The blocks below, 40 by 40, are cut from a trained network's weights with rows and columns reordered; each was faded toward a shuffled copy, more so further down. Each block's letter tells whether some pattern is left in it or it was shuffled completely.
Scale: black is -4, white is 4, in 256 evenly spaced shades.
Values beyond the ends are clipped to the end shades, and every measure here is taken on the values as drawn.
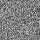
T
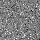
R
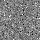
R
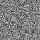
T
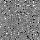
T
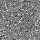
R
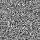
T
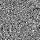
T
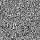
T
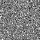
R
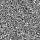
R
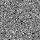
R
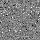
R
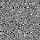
T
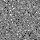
R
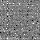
T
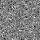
T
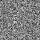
T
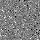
T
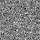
R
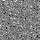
T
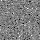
R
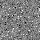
R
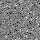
R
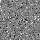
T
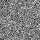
R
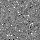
R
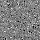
R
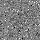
R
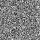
T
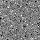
R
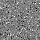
R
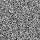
R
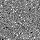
R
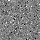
R
